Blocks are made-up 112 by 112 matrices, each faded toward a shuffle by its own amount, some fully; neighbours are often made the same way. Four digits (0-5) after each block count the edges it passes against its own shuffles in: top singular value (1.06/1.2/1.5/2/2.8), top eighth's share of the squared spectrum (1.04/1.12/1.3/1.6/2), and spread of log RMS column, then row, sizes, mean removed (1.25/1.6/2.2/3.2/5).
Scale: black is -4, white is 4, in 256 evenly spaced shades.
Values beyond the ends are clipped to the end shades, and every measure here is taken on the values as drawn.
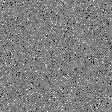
2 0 0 0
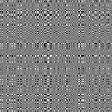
5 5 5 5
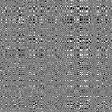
5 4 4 4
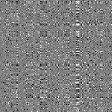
5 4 3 3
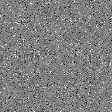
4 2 1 1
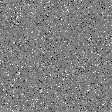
0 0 0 0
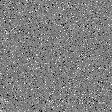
2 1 0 0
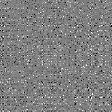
5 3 2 2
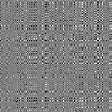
5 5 4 4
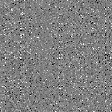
4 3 2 2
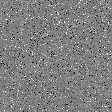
0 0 0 0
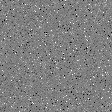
0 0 0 0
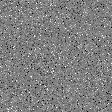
0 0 0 0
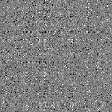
4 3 2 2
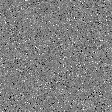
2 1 0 0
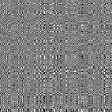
5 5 4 4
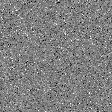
0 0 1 0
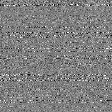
2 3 0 4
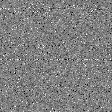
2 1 0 2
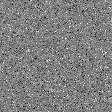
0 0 0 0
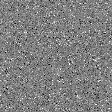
0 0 0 1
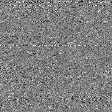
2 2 0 3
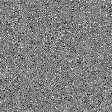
3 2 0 1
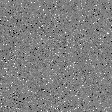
0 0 0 0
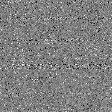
1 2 0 3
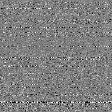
3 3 0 4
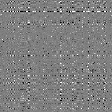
5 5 3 3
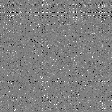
4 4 2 2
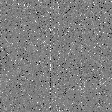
3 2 1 0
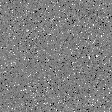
2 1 0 0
